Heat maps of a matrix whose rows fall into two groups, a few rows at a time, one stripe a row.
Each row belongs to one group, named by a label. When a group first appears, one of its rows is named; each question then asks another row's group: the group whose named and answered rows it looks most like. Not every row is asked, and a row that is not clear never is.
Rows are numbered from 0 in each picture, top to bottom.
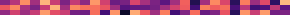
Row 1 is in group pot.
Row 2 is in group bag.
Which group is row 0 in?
pot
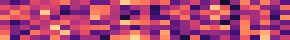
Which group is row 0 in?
bag
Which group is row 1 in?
pot
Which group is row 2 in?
pot
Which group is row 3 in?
pot
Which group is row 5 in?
pot
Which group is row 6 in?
bag
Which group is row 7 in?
bag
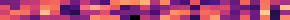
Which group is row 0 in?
bag
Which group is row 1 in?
pot
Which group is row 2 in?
pot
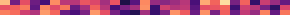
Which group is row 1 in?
pot
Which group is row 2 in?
pot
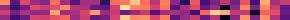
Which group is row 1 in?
bag
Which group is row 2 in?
pot
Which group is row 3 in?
bag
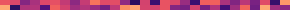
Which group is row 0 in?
pot
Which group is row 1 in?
bag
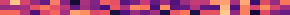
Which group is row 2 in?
pot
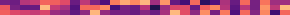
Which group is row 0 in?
bag
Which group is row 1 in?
pot
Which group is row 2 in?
pot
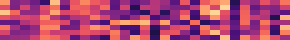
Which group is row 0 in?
pot
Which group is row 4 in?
bag
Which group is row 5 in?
pot
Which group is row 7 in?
bag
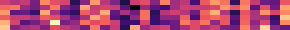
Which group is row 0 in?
pot
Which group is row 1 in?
pot
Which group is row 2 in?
pot
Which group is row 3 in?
pot
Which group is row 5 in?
bag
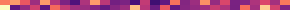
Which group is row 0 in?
pot
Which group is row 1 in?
bag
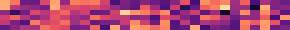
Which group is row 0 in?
pot
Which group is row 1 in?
pot
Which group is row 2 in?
bag
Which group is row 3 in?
pot
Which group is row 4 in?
bag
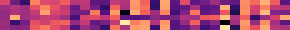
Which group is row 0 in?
bag
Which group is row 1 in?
bag
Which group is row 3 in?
pot
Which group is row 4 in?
bag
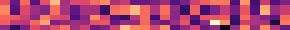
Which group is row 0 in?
pot
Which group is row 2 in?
bag
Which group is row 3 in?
pot
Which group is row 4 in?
pot
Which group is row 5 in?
bag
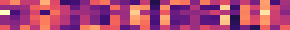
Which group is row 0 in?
pot
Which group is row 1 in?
bag
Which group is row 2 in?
bag
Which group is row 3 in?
bag
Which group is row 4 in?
bag
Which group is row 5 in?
pot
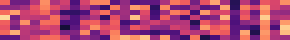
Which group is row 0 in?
pot
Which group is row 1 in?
bag
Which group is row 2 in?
pot
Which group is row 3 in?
bag
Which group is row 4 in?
pot
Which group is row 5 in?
pot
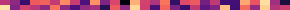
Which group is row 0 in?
bag
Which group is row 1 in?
bag
